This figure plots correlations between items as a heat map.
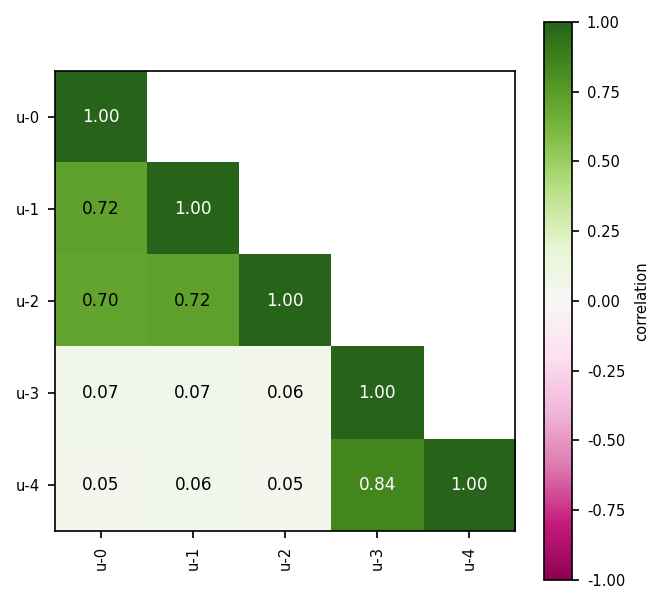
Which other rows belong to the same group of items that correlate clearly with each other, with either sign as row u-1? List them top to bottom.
u-0, u-2
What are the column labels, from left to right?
u-0, u-1, u-2, u-3, u-4
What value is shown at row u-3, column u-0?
0.07
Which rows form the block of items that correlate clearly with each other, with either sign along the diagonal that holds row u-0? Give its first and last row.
u-0 to u-2
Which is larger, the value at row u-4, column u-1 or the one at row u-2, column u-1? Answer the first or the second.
the second
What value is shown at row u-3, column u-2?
0.06
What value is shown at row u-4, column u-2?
0.05
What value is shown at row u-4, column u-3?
0.84
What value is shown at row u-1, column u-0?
0.72
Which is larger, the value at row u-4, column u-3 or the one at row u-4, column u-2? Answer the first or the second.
the first
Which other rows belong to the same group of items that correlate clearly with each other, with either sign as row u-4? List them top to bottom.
u-3
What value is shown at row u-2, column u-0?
0.70
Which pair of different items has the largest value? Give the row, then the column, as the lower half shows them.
u-4, u-3
